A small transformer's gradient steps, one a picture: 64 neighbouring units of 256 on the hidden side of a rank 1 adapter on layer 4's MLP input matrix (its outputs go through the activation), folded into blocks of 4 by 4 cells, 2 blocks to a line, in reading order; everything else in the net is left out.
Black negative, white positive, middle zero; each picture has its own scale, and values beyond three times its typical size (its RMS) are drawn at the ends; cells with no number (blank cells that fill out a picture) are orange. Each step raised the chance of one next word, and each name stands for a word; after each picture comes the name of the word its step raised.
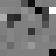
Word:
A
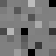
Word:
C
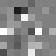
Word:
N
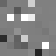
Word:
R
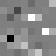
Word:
N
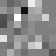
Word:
N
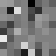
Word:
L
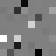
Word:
L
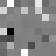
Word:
R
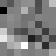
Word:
L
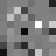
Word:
C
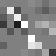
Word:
R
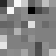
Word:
L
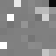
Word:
R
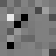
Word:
C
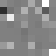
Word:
L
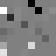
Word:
A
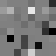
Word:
C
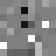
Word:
N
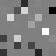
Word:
R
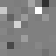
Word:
N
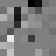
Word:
A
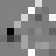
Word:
R
